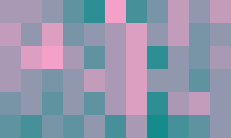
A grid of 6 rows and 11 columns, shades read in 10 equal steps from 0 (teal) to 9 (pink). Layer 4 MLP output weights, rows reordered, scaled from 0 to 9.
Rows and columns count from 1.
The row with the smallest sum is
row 6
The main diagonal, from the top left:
6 5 9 5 3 2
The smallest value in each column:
3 2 3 3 1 2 2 0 2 3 5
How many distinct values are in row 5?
7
